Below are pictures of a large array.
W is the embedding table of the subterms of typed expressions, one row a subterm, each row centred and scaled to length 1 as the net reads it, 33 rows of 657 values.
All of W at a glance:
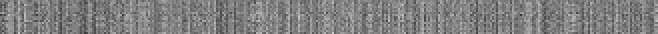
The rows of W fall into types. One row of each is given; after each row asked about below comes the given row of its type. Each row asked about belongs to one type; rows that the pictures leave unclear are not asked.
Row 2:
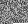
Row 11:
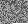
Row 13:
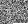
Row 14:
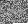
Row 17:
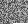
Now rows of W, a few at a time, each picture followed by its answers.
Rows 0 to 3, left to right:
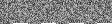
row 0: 17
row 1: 2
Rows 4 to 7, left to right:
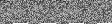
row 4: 14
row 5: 11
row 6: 14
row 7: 2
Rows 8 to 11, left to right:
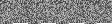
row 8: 2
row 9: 17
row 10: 2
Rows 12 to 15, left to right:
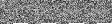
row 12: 13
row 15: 14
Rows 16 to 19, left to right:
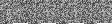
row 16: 13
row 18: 17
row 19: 17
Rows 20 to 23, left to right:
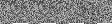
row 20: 11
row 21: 11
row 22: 2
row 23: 17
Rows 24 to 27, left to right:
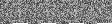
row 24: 17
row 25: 17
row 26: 14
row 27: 2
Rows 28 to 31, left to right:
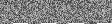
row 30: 11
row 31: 14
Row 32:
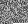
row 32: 2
